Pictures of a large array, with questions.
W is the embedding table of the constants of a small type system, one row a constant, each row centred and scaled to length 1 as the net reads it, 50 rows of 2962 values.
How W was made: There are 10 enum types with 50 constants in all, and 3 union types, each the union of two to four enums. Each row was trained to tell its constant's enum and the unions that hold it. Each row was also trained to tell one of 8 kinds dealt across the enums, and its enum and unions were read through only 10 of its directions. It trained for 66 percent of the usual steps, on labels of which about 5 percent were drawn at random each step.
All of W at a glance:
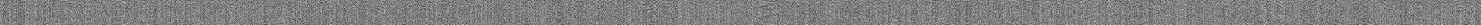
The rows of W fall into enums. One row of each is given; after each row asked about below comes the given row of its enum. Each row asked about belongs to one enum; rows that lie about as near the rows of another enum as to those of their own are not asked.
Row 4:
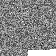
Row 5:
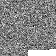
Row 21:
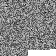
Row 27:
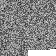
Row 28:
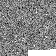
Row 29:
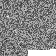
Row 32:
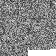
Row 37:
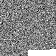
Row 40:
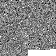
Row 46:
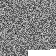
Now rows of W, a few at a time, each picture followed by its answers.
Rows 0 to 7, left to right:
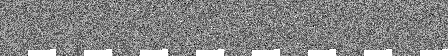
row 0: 46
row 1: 27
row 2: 40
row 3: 5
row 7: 37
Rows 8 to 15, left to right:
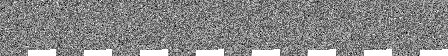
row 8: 28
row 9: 27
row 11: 37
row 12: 29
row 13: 29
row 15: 21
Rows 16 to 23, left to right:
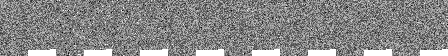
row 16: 27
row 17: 40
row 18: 32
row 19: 32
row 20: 28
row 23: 28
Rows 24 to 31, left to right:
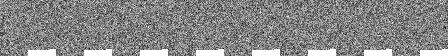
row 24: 32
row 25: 5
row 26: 28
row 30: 5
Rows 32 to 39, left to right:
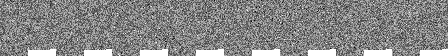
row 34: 28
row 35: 29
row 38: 29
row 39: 37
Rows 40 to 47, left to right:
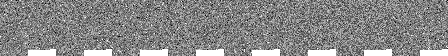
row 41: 5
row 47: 5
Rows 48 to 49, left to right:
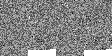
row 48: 29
